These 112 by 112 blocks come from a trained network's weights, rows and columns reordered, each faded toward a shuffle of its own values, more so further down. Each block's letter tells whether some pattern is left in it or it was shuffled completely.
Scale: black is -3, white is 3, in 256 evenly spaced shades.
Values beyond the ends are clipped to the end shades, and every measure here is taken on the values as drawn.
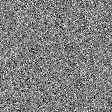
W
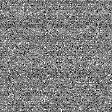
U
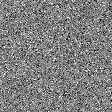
W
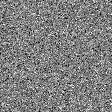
W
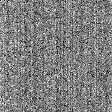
U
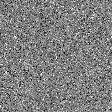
W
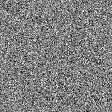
U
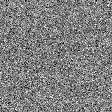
W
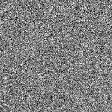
U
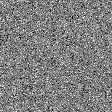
W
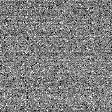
U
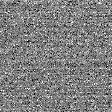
U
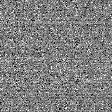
U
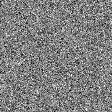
U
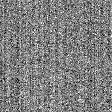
U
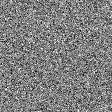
W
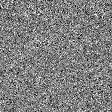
W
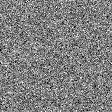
W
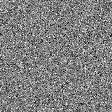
U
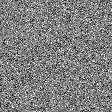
W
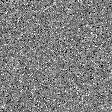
W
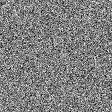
W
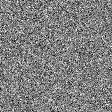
W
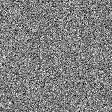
W
